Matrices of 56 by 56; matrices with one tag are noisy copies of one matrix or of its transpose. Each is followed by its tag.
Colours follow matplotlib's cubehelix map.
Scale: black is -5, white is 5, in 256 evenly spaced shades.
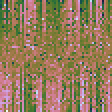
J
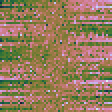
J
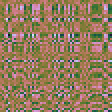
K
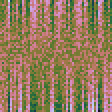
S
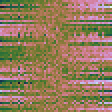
J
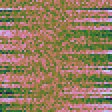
S
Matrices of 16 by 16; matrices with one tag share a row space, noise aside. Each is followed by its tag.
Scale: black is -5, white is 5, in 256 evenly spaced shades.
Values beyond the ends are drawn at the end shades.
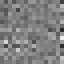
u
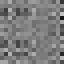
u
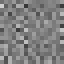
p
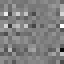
u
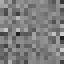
u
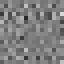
p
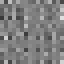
p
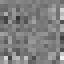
u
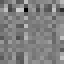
p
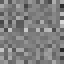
p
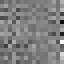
u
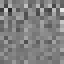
p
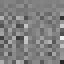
p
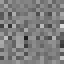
p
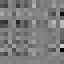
u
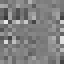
u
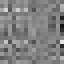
u
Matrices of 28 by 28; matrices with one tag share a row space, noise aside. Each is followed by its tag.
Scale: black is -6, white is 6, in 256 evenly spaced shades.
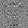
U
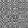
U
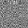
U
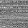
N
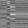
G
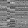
G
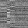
G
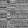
G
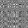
U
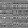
N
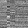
G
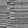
G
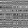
N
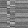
G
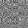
U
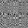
U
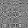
U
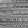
N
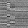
G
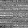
N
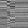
G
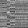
G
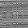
N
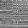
N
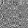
U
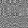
U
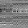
N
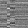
G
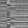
G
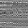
N
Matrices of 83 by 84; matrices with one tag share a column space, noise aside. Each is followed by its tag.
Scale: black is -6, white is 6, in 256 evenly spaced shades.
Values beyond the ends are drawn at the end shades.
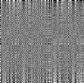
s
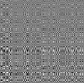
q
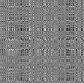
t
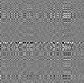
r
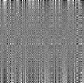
s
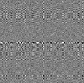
r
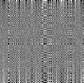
s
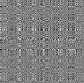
t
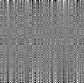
s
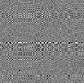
r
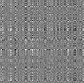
t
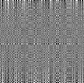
s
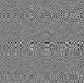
r
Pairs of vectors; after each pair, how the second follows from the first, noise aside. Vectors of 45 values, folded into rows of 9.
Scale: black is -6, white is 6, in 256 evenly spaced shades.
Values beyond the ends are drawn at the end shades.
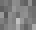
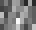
scaled up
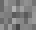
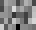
scaled up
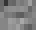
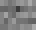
wrapped around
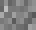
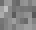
sign-scrambled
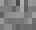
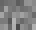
reversed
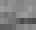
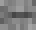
wrapped around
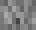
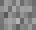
sign-scrambled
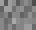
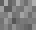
negated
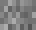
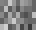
scaled up
